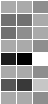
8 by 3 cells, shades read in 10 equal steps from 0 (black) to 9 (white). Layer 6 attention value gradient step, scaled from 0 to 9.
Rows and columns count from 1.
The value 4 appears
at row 2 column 1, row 2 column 2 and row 3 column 1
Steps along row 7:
down up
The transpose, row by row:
6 4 4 6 1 6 3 6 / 6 4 5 6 0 6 2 6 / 5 6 6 5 9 5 7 5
